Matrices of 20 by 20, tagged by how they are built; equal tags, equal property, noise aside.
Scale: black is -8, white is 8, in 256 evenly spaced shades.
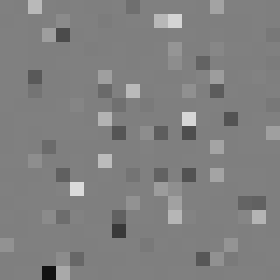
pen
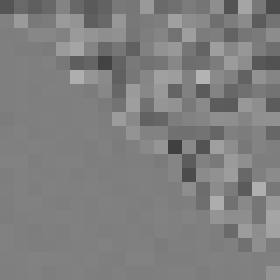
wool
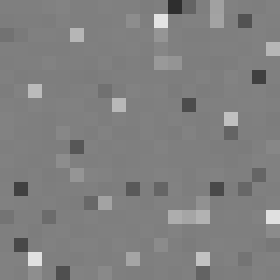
pen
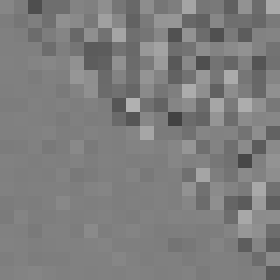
wool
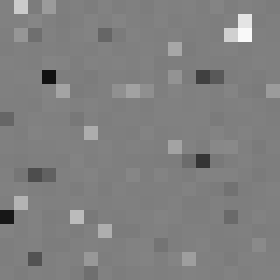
pen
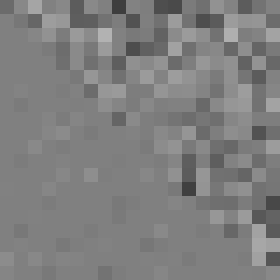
wool
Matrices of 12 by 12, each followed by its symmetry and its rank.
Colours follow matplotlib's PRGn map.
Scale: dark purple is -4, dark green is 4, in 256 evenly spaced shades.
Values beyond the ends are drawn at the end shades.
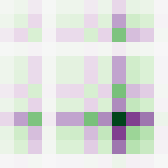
symmetric, rank one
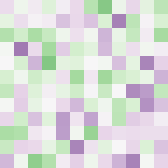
neither, full rank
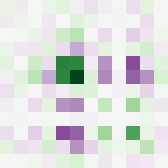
symmetric, rank two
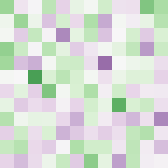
neither, full rank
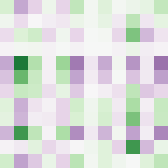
neither, rank two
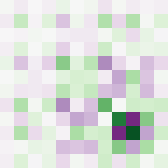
symmetric, rank two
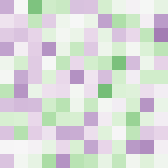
neither, full rank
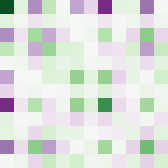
symmetric, rank two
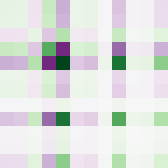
symmetric, rank one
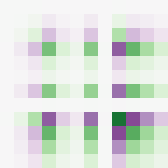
symmetric, rank one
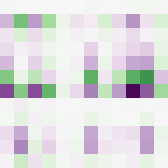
neither, rank two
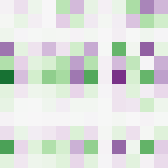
neither, rank two
